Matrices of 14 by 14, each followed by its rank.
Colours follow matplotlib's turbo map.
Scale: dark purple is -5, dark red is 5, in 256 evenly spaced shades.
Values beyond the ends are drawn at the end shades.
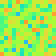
full rank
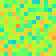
full rank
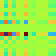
one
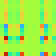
one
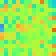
three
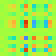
one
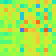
three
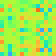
three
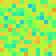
full rank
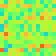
three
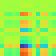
one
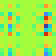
one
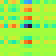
one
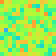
full rank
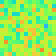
full rank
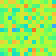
three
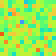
full rank
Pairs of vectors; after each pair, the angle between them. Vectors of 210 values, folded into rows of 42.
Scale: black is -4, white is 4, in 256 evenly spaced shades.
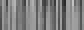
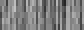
nearly parallel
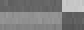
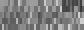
partly opposed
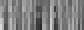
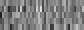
partly opposed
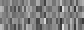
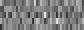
partly opposed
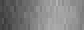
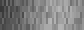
nearly parallel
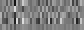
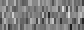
partly opposed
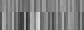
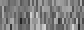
partly aligned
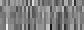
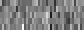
partly aligned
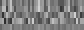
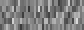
partly aligned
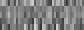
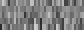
nearly parallel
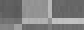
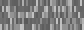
orthogonal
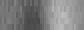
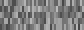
orthogonal
